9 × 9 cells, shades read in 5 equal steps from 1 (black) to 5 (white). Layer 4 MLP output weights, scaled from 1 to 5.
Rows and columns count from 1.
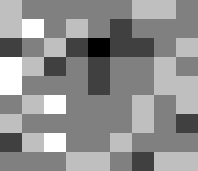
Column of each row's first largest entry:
1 2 3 1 1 3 1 3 4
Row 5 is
5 3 3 3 2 3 3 4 4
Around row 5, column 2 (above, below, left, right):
4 4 5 3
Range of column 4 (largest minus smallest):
2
